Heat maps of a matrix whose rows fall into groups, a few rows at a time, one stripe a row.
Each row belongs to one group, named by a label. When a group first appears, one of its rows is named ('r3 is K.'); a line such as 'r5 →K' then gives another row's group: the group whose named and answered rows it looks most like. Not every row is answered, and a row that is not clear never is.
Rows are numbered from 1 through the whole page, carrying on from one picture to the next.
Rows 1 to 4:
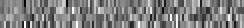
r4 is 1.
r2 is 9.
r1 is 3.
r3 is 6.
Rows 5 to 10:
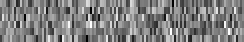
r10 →1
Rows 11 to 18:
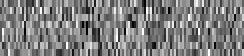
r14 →1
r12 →9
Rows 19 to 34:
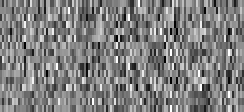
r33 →9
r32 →6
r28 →1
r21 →1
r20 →1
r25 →3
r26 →6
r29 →3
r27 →3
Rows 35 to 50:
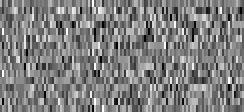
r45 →3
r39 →3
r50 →9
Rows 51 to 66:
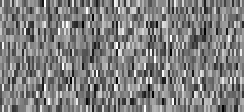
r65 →1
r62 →9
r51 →3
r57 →3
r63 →3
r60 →1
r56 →6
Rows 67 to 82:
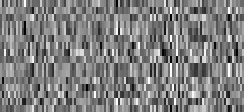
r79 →1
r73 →1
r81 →3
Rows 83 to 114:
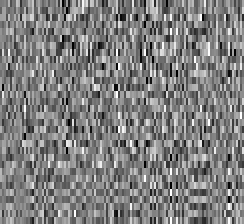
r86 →9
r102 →3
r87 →6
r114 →6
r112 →6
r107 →6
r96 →3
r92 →9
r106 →9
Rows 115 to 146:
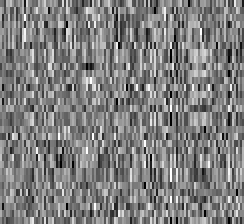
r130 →6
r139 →6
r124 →1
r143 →6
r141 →9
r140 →6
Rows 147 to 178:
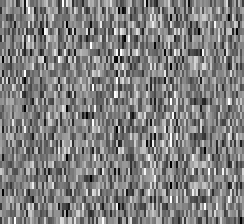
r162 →3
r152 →1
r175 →6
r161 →6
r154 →3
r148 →1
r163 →1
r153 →1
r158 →3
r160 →3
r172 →1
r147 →1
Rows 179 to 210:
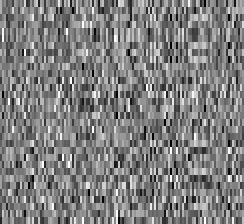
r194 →1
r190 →1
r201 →1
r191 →9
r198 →9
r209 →3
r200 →6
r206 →9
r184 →3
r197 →9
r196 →3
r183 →3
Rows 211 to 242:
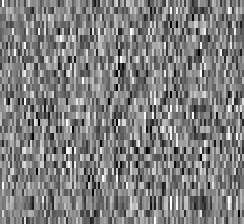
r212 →6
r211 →3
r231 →1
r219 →3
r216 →9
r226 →6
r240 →6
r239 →6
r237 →3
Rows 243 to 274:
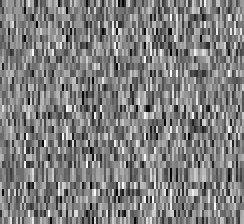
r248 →3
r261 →6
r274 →9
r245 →6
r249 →9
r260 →3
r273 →1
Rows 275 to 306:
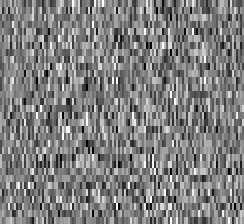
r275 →9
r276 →9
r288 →6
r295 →1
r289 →3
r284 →9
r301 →1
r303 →9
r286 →1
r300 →6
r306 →6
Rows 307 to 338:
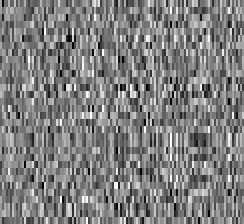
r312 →3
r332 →6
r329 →6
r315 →1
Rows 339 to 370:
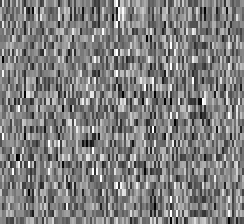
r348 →6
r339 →3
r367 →6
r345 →6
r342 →3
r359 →1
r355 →6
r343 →9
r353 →3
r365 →3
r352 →1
